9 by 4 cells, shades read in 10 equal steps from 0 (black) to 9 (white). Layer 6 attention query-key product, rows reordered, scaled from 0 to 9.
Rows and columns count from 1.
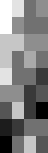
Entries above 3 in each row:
4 4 4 4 3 2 1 2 2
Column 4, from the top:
5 4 5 4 2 3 0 4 3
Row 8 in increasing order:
1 2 4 4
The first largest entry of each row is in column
1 1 1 1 1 1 2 3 3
